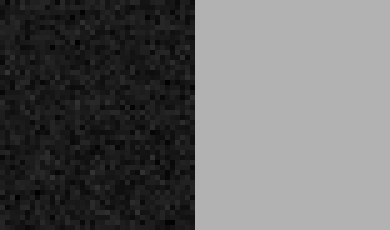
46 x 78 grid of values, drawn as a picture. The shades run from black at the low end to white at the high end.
The table splits into one row of 2 panels. Panel 1,1: very low, fine-grained, faint in contrast. Panel 1,2: high, flat.
